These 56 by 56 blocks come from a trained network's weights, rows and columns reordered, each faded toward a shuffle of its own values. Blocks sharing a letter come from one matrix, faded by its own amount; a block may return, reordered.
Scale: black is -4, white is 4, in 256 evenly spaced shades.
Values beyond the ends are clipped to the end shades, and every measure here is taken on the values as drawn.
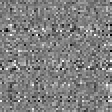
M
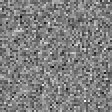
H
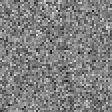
H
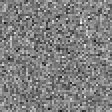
H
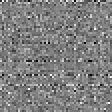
M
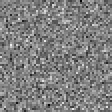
H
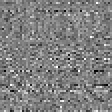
M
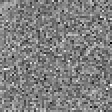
H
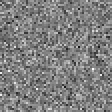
H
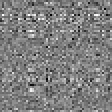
M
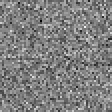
H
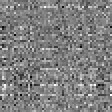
M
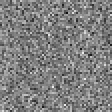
H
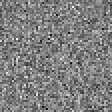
H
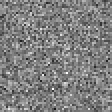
H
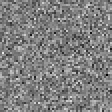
H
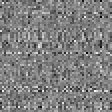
M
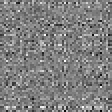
M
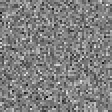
H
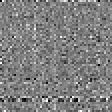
M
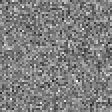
H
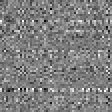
M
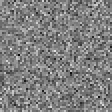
H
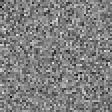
H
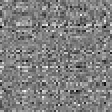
M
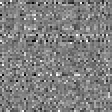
M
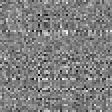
M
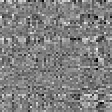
M
